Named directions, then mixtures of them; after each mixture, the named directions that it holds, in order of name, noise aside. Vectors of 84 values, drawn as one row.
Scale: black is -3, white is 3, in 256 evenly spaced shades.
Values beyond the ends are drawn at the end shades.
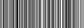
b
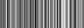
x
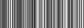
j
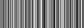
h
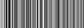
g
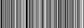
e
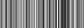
e, x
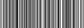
b, g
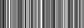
g, h, j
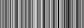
b, h, x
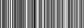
e, j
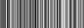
x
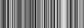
h, j, x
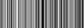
b, g, j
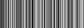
e, h, j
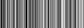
b, e, x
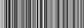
g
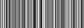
e, g, h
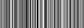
g, h, x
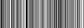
e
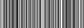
b, g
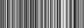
x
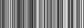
j
